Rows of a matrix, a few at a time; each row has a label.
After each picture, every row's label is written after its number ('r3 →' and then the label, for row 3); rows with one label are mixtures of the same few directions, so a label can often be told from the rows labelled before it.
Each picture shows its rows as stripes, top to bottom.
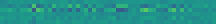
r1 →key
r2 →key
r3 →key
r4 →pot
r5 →key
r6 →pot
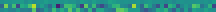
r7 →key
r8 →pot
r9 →key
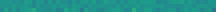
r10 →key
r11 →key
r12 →pot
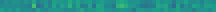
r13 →key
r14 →key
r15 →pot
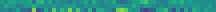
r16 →key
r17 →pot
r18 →key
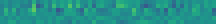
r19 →key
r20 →key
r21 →pot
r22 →pot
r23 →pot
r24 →key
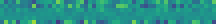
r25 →pot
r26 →key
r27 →pot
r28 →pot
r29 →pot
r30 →pot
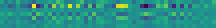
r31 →pot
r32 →key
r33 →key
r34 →key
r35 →key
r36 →pot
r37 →key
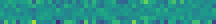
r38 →key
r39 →pot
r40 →pot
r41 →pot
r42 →key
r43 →pot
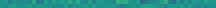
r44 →key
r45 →key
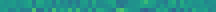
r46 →key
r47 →key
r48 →key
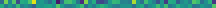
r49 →pot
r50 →pot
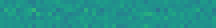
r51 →pot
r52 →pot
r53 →pot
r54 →key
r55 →pot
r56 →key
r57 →key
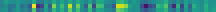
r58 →key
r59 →key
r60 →key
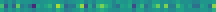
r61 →pot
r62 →pot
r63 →pot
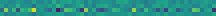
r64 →key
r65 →pot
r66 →pot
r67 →pot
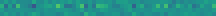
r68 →key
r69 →pot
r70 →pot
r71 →pot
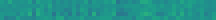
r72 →key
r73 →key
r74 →key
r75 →key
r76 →pot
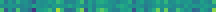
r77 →pot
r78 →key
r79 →pot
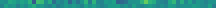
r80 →key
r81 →pot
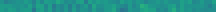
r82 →pot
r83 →key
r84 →key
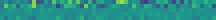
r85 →key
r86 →pot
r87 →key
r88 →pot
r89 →pot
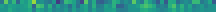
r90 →pot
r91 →key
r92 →key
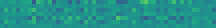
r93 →key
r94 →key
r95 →pot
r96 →key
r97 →key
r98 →pot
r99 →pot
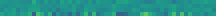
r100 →key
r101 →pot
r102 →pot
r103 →key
